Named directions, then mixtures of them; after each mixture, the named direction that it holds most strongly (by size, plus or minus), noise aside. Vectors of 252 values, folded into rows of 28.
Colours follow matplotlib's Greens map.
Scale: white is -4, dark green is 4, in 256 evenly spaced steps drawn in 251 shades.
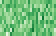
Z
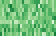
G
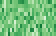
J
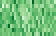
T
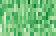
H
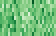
T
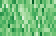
T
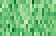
T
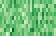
Z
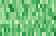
G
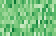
Z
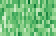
H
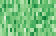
H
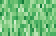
J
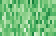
H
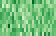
T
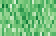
T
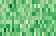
G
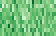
T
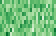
Z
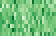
T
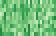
H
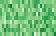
G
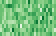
Z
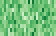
J
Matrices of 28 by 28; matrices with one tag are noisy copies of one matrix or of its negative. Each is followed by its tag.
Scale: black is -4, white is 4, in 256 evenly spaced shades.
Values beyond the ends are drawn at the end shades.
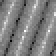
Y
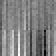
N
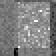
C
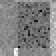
C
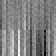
N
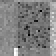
C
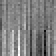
N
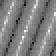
Y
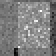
C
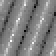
Y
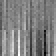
N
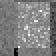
C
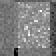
C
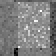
C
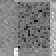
C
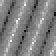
Y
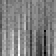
N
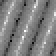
Y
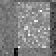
C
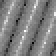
Y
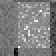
C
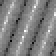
Y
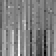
N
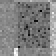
C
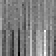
N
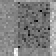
C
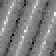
Y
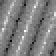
Y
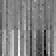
N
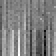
N
